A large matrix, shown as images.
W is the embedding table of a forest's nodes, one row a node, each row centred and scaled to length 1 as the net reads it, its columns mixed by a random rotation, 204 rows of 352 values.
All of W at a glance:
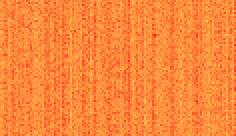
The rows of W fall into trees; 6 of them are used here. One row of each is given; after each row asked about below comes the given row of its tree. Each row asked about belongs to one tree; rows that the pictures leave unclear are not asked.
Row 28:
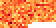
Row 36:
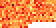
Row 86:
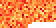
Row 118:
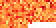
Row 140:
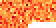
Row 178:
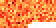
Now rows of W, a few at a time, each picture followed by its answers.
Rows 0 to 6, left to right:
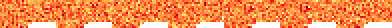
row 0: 118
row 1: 36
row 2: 140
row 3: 28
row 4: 178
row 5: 178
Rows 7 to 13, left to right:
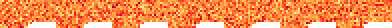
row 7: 140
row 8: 140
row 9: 36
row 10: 178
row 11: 86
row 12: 178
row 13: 28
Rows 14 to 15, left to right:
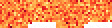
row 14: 118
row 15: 28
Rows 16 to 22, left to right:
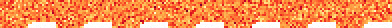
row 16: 140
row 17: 86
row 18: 118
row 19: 140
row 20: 28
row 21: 86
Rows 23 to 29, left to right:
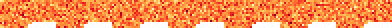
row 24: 178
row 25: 118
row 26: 140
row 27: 36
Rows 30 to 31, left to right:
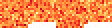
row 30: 86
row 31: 178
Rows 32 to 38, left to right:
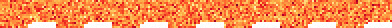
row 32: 178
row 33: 178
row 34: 140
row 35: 178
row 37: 178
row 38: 28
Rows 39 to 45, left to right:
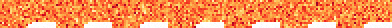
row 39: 140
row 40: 140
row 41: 36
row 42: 28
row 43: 178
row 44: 28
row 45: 178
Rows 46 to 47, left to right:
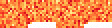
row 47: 178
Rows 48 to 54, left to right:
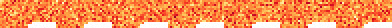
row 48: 178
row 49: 140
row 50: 140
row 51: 28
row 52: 28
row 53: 28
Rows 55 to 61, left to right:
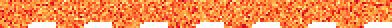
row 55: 28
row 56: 140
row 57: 118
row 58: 178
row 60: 140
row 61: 28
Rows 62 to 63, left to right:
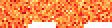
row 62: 178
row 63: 178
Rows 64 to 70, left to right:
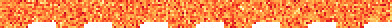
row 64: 28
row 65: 118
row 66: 28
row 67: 140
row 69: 178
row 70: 28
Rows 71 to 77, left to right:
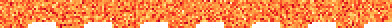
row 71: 140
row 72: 36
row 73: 86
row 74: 178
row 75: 140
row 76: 36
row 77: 86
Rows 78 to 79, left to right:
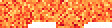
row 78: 178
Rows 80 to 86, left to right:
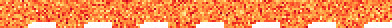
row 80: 140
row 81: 28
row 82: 178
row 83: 178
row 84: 178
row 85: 36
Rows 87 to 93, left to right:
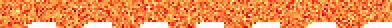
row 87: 178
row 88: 140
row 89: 140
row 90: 140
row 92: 140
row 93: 86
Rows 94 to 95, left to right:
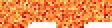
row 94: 140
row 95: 36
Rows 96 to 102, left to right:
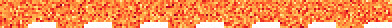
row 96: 140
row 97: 36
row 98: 36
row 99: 36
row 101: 140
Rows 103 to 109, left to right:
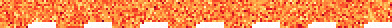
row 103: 28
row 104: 178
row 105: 118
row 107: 118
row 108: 140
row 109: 178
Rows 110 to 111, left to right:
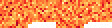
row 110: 86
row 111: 140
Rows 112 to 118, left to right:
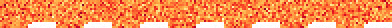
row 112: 36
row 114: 118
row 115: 36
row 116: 86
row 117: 140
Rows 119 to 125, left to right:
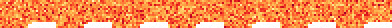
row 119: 140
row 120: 178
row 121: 28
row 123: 178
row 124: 36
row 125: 28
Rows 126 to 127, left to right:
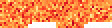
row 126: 140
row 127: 86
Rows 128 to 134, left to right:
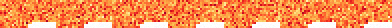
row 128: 178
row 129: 36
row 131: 28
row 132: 28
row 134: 178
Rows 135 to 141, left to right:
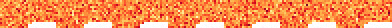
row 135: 140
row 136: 140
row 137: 36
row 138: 178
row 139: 86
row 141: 140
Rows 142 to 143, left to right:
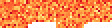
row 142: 36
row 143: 86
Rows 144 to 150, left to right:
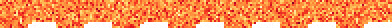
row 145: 86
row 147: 178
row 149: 178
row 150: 140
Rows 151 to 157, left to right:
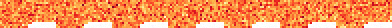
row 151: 28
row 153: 36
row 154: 118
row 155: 28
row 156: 36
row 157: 28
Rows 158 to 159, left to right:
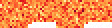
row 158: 86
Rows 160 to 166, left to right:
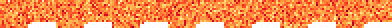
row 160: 178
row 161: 36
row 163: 86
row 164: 178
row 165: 28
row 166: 86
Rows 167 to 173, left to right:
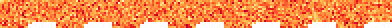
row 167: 140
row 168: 118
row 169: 140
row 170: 140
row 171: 118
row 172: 178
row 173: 28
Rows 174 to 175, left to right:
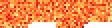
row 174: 28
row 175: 28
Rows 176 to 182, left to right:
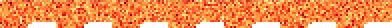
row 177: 36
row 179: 28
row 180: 118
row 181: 140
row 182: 86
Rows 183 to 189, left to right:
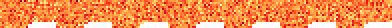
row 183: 28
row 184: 28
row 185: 140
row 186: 36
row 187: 178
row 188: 36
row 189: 86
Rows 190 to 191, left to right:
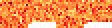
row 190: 140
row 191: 178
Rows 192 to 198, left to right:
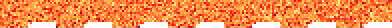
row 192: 118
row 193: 178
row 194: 28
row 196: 36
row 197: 178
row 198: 28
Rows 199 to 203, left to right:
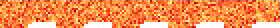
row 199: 140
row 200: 140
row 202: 28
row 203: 178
